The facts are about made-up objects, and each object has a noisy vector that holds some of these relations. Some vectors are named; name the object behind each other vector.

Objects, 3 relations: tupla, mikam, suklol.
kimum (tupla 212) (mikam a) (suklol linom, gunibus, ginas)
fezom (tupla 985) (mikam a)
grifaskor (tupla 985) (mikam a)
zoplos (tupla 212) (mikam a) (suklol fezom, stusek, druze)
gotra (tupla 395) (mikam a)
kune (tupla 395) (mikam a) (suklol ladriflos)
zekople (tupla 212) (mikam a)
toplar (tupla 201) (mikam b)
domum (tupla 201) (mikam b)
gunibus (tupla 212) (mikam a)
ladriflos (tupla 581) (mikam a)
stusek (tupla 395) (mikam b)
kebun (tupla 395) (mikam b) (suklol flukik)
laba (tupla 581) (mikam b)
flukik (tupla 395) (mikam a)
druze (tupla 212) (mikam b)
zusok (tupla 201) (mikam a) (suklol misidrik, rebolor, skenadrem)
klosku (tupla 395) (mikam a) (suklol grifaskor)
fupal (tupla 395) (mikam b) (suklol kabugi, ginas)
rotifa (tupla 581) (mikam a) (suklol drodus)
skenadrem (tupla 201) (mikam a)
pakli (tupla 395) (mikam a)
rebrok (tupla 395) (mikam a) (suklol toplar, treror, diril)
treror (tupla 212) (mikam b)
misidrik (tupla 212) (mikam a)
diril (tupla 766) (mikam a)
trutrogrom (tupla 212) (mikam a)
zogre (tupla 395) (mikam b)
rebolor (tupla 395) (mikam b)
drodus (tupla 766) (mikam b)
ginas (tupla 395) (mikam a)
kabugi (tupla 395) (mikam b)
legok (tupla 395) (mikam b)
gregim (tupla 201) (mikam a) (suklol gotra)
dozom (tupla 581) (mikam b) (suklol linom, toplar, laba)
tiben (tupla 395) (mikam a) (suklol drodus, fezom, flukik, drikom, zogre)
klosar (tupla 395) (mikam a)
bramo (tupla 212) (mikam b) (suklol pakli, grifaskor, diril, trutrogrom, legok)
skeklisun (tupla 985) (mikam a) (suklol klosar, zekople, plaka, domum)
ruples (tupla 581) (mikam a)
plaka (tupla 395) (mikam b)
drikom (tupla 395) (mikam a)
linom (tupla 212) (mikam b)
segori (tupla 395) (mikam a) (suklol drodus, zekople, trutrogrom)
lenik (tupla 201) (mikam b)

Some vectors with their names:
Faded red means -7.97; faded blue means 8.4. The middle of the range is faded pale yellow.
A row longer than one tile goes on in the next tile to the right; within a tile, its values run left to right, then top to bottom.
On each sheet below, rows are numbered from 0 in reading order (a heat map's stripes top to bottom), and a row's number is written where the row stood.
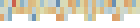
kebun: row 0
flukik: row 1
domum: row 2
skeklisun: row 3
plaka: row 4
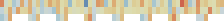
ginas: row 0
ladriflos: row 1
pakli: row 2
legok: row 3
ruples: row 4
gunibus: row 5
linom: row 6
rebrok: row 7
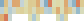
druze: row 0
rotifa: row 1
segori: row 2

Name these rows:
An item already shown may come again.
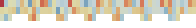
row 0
zusok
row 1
toplar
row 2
fupal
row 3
bramo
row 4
rebolor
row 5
kune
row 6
klosku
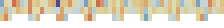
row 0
linom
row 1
rebrok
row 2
drodus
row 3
toplar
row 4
trutrogrom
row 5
tiben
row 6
klosar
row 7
bramo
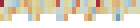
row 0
gregim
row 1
diril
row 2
kimum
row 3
dozom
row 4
tiben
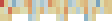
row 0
gotra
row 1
klosku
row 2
zekople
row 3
grifaskor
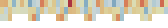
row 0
fezom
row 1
bramo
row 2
dozom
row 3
kabugi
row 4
bramo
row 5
zoplos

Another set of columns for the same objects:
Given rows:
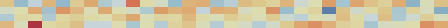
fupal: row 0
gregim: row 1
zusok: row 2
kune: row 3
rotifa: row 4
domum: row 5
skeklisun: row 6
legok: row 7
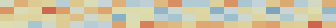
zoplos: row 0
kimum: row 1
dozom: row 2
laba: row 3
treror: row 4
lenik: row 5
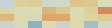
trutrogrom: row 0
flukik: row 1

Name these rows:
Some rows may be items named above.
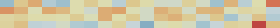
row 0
gregim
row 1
klosku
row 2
rebrok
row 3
gunibus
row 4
kebun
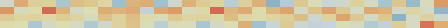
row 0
zoplos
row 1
segori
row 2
kune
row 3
zoplos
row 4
gotra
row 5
kimum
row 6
ginas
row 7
bramo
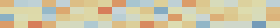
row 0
dozom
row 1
tiben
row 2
linom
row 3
klosar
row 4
diril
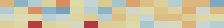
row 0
kabugi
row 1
rebolor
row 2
skeklisun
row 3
ladriflos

